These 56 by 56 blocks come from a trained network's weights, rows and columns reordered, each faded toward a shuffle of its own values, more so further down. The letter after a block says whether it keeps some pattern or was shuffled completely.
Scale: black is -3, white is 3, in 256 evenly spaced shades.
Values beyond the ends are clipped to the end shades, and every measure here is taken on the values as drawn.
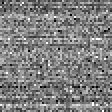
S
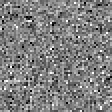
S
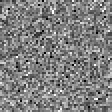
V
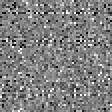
S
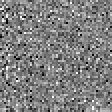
S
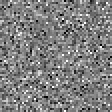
V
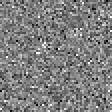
V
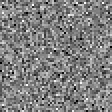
V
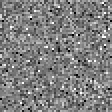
V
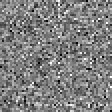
S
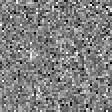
V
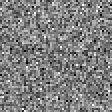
V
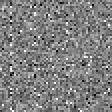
S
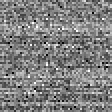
S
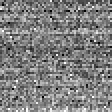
S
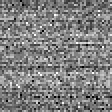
S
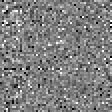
S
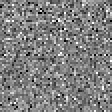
S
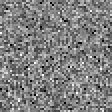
V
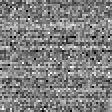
S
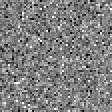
V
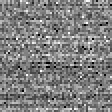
S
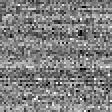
S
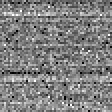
S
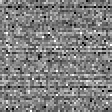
S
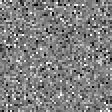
V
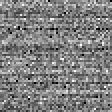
S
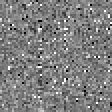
S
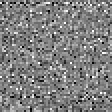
S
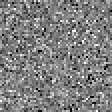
V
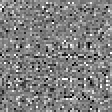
S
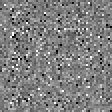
S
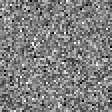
V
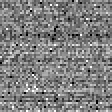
S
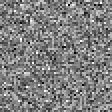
V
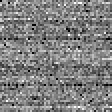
S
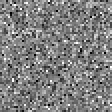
V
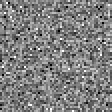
V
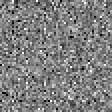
S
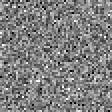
V
